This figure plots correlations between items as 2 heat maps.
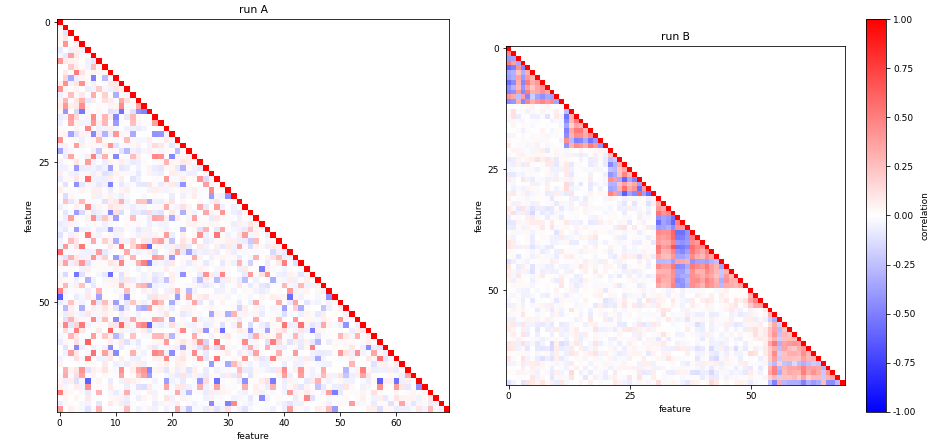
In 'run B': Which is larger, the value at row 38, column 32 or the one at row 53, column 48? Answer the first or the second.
the first
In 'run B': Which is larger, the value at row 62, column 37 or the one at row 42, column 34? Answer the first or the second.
the second
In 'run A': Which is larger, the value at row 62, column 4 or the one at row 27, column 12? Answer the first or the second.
the first
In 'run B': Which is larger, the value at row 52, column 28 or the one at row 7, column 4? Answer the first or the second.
the second
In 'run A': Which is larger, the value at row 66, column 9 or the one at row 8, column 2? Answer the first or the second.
the second
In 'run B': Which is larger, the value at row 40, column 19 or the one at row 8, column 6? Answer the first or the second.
the second
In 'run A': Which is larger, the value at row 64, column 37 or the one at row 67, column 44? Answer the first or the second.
the second
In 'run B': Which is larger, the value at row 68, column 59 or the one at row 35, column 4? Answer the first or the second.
the first
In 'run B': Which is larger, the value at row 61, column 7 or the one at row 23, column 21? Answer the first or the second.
the first
